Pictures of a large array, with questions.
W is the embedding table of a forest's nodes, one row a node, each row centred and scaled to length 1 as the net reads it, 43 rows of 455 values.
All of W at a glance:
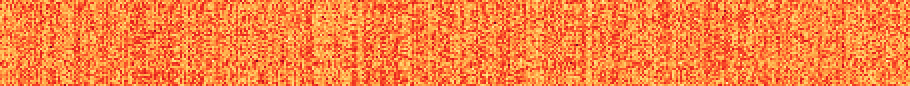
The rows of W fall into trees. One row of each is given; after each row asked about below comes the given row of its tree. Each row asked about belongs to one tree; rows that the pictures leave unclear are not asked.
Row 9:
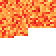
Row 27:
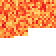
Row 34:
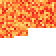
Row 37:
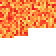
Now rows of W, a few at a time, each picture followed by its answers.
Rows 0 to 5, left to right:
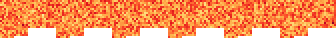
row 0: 37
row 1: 34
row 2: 27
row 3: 27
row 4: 27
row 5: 34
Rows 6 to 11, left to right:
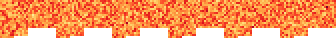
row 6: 27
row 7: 34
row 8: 34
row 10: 34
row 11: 34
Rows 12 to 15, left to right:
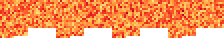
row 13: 34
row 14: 34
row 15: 37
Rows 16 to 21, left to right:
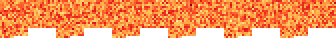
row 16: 27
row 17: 9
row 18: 27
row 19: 27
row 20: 34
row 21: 27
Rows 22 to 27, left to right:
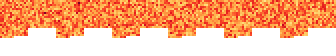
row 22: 37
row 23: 27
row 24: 9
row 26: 34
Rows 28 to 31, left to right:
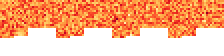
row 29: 34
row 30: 9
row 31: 37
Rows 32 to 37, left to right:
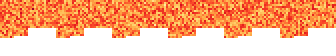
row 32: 37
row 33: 9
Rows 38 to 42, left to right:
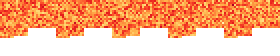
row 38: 27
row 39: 27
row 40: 27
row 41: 27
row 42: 37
